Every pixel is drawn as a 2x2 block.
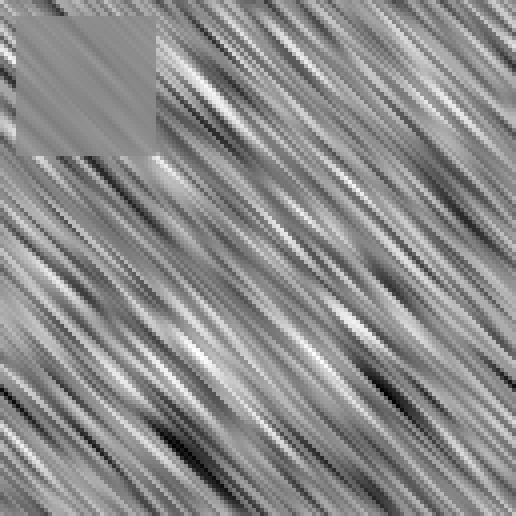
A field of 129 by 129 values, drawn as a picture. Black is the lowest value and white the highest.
Grain: diagonal, down to the right. Calmest part: top left. Mirror symmetry: none. Odd patch: calmer, in the top left. Odd rows or columns: none.
